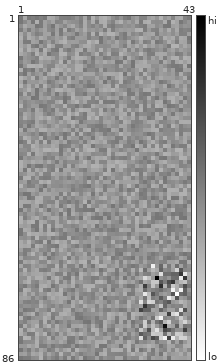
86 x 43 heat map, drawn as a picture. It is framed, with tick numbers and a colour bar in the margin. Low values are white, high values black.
An odd patch, rougher than its surroundings, sits in the bottom right. No regular stripes run through it. On average the colour sits 40% of the way up the scale. Neither half mirrors the other. A few values lie far out on both sides of the bulk. There is no overall slope. No single row or column stands out from its neighbours. The bottom right is the roughest part.
